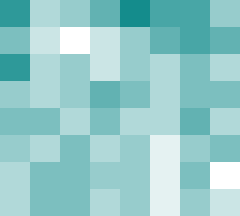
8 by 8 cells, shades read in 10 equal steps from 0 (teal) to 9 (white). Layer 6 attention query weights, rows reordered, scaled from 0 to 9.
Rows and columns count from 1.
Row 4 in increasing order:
3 4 4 4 5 5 6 6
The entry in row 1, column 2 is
6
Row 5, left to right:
4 4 6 4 6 6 3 6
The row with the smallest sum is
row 1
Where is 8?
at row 6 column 6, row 7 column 6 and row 8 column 6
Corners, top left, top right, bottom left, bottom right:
1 5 6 7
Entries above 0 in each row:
7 8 8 8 8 8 8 8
